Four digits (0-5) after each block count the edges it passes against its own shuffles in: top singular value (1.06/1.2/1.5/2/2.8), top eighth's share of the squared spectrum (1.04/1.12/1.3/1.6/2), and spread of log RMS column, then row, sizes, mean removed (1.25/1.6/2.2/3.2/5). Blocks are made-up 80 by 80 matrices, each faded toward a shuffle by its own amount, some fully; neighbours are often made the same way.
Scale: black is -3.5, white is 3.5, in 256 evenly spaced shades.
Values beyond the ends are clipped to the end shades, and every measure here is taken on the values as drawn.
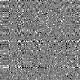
4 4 2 3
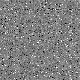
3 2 0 0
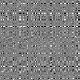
5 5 3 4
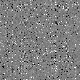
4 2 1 1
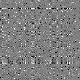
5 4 2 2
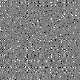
4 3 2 2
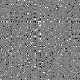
4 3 1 2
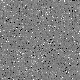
2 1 0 0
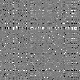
5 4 2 2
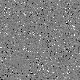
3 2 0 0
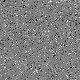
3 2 0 0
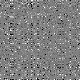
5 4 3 2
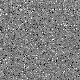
1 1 1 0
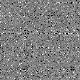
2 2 2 2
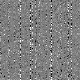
3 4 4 0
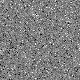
2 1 0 0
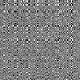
5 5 4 3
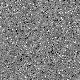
2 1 0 0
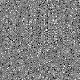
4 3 1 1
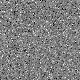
2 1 0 0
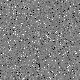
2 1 0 0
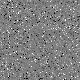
2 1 0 0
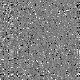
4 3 2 1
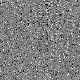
3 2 1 0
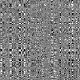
5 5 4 3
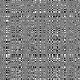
5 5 4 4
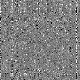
4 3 2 1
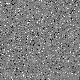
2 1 0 0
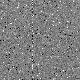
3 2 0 0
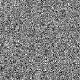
3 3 1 2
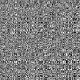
4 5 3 3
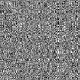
4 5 3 2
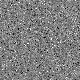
0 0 0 0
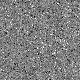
0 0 0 0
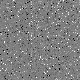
2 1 0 0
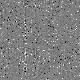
3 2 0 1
